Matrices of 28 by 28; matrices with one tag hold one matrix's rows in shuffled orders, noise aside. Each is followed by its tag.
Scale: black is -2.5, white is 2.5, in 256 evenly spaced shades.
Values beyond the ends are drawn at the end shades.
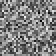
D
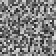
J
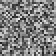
J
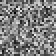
J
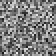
D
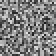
J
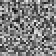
J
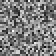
J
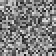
D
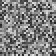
D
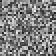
D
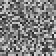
J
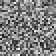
J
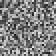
J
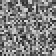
D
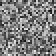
D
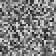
J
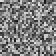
J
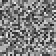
J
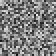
J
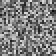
D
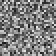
J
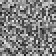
D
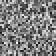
D
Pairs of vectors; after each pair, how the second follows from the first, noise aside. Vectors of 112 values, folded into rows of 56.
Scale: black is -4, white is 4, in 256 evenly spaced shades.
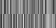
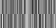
wrapped around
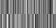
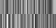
copied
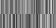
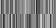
copied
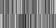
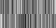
copied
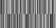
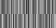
wrapped around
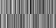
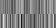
wrapped around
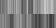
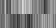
wrapped around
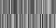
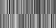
wrapped around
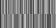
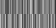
reversed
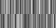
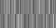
shrunk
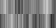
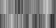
copied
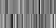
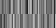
wrapped around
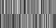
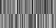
wrapped around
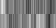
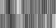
wrapped around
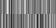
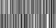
wrapped around
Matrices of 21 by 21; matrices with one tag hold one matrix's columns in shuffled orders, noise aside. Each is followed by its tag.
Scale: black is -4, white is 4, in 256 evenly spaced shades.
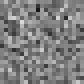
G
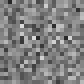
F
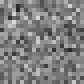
G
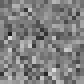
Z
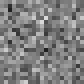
G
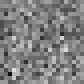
Z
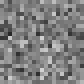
Z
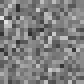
G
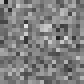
F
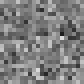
Z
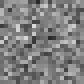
F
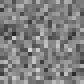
Z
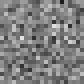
F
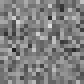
G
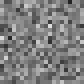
F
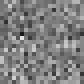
Z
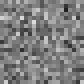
G
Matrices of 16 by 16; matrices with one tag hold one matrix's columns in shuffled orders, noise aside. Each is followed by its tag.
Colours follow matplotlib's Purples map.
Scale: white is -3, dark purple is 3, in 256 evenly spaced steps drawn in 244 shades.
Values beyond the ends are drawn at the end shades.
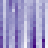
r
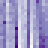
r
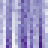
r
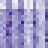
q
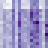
q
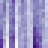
r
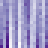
r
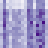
q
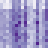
q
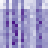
q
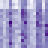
q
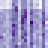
q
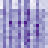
q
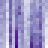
r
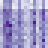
q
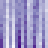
r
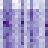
q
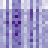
q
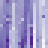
r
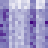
q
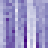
r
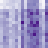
q
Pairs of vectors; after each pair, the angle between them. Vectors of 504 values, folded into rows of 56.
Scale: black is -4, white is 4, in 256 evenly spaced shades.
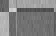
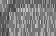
partly opposed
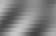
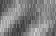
nearly opposite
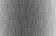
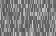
orthogonal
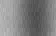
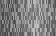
partly opposed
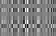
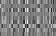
nearly parallel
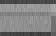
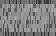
partly aligned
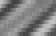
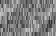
partly opposed
